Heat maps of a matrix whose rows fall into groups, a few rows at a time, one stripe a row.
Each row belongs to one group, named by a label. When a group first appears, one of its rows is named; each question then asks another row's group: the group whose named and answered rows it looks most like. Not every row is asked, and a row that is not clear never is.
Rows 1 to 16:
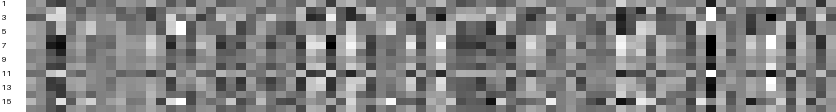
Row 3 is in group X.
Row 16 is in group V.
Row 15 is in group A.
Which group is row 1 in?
V
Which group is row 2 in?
X
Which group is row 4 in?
A
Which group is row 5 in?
A
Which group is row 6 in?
V
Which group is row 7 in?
V
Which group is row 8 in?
V
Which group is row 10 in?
V
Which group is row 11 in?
X
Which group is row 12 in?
V
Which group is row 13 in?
V
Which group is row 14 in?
V
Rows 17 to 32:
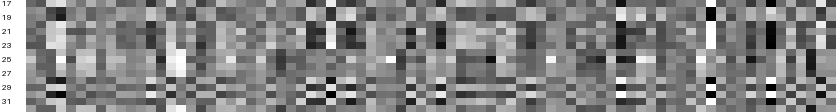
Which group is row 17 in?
X
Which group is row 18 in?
V
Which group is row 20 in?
X
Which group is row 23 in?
X
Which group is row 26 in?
A
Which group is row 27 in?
A
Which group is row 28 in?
V
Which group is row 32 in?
A
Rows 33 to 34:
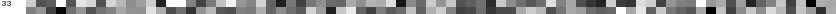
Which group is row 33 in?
A
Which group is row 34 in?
V
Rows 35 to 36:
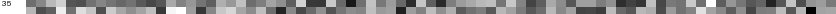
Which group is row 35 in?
X
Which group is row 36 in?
A
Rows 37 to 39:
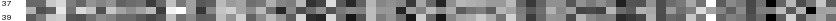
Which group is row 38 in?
A
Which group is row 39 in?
X
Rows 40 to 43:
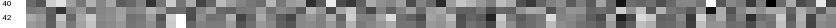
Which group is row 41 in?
V
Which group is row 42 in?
A
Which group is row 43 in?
A
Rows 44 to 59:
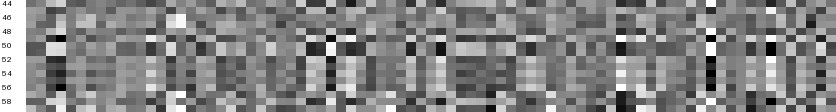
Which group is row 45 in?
V
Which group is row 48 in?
X
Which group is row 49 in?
V
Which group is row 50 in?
X
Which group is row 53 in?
V
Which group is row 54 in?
V
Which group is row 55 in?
V
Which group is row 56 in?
V
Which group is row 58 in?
X
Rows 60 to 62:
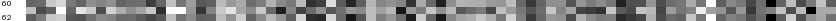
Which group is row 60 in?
X
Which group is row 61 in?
A
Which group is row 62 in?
X
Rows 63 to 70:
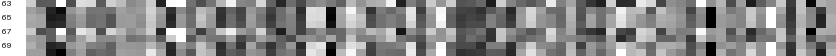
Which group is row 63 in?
A
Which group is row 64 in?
V
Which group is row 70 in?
V
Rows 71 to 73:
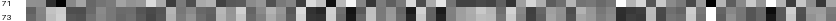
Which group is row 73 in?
X
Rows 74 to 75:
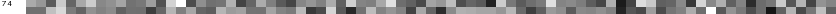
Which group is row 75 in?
X
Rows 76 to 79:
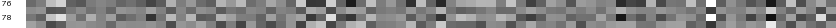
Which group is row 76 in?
X
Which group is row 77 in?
V
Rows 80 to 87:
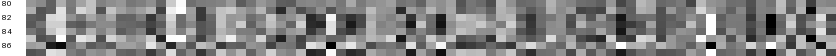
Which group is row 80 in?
A
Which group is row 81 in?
A
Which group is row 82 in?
X
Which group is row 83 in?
X
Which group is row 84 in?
X
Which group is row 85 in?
A
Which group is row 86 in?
V
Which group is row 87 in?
X
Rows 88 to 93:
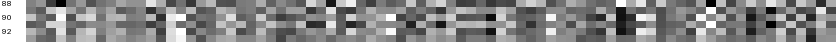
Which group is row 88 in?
V
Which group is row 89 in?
X
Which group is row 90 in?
A
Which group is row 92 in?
A
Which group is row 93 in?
A
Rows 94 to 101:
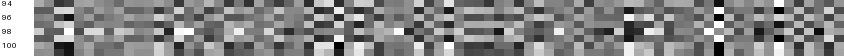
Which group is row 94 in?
V
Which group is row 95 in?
X
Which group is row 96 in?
V
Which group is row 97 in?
X
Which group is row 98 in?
A
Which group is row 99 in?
X
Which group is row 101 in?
V
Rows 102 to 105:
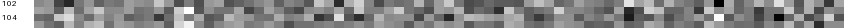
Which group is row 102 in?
V
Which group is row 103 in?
A
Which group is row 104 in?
X
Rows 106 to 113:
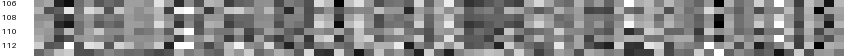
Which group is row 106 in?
V
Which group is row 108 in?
V
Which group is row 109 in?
V
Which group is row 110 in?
A
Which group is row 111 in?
V
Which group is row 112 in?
A
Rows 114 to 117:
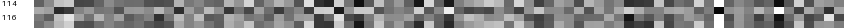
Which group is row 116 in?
X
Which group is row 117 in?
X
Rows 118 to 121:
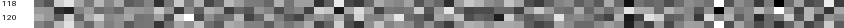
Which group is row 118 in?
X
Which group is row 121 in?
X
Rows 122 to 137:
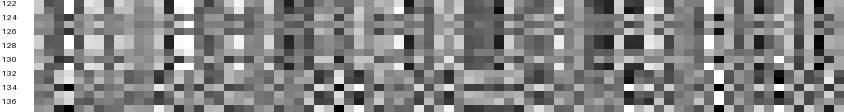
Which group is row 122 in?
A
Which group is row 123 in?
A
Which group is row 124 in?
V
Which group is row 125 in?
A
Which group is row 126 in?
V
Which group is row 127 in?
A
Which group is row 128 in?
A
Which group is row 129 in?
A
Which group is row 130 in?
V
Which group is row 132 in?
X
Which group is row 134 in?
V
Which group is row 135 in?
X
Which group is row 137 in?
V
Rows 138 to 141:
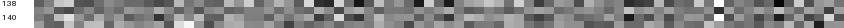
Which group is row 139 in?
V
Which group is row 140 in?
X
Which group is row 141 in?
A
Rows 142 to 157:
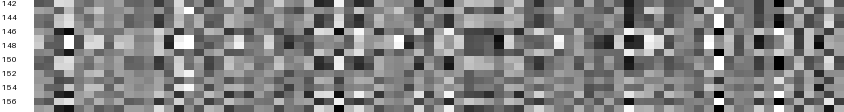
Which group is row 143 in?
A
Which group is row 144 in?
X
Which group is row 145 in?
X
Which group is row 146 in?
V
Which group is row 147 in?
A
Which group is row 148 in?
A
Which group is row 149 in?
V
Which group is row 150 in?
X
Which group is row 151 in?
X
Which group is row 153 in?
V
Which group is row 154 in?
A
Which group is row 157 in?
V
